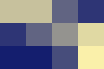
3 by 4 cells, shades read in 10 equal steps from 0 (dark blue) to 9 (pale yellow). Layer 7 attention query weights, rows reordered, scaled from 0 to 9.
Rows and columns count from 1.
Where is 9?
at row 3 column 4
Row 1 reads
7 7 3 1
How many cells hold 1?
2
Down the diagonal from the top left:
7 3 2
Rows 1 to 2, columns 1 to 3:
7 7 3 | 1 3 5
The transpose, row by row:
7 1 0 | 7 3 0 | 3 5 2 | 1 8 9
